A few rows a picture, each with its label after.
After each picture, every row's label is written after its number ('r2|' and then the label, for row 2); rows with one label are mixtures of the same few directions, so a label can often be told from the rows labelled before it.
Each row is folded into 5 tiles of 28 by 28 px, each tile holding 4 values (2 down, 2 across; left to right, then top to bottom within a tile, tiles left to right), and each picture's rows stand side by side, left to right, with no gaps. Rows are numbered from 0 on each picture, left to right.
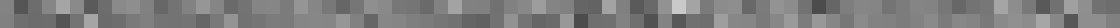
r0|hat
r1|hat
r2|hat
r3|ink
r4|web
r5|web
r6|web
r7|hat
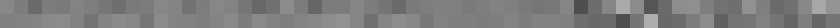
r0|ink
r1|web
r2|ink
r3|web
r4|hat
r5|web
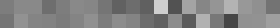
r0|web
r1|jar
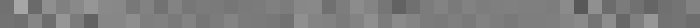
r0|jar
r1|jar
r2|web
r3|jar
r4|jar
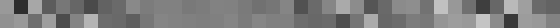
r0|jar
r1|web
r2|hat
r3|hat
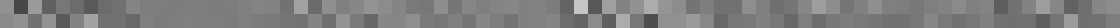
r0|jar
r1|web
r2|jar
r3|jar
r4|jar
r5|web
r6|ink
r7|hat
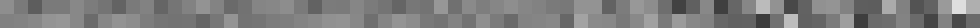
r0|ink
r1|hat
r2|ink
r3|jar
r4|web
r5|hat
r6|web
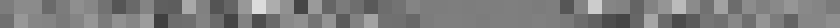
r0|web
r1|web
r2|jar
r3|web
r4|ink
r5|jar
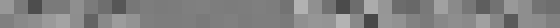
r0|ink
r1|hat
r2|hat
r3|hat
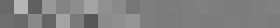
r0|jar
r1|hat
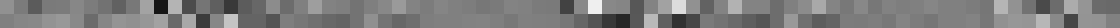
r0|ink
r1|jar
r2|ink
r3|hat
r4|ink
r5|ink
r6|jar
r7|hat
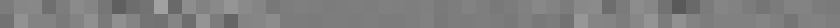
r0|web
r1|jar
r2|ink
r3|web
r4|web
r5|hat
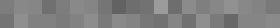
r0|web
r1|jar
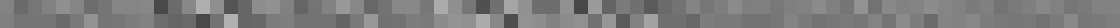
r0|hat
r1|hat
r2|hat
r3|hat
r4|jar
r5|ink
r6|jar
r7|hat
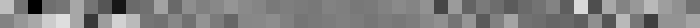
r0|ink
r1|jar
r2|web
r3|jar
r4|jar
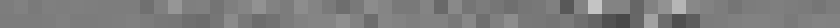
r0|jar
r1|ink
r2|hat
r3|jar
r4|ink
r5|ink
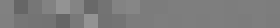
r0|hat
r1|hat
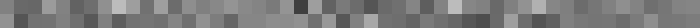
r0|web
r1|jar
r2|jar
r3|ink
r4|hat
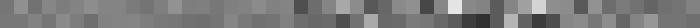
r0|jar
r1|ink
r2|hat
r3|ink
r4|jar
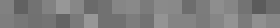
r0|hat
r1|web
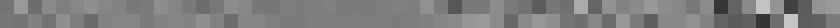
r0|jar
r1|hat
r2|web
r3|ink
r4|jar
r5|hat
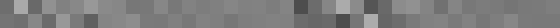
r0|jar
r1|jar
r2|hat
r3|jar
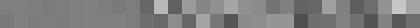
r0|web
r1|jar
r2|web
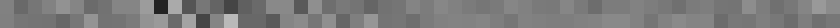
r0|hat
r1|jar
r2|jar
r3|hat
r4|ink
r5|web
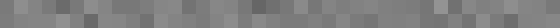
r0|hat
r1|web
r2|jar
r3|jar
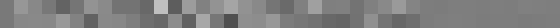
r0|hat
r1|jar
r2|ink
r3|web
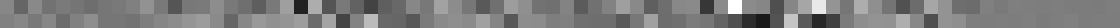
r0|jar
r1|ink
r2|jar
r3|hat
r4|hat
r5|ink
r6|hat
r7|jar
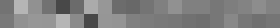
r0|hat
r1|ink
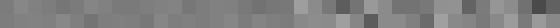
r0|hat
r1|web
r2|hat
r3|web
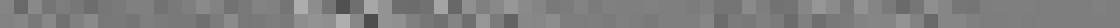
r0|jar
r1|hat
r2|hat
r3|jar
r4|jar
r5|web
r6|hat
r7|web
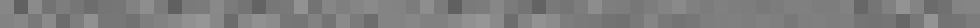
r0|jar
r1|ink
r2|jar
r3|ink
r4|ink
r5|hat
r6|hat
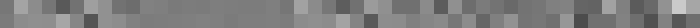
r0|hat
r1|ink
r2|hat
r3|jar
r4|web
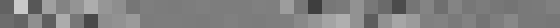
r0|jar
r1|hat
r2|ink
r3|jar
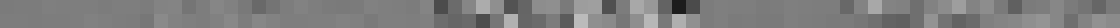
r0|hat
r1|web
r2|hat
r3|hat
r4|web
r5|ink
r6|ink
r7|ink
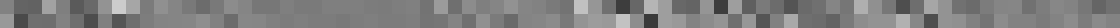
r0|web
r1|hat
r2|hat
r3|jar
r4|hat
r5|jar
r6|hat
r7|web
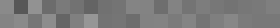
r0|jar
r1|jar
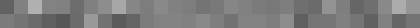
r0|ink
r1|hat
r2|web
